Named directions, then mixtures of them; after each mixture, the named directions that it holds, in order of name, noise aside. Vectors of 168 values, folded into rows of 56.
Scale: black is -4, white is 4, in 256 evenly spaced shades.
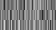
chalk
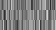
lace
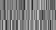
chalk, lace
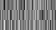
chalk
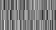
chalk, lace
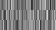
lace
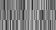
chalk, lace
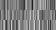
chalk, lace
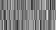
lace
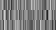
chalk, lace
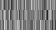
chalk, lace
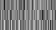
chalk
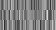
chalk, lace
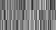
chalk, lace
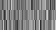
lace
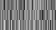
chalk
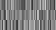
chalk, lace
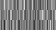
chalk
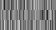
chalk, lace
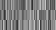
chalk, lace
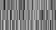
chalk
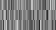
lace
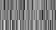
chalk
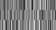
chalk, lace
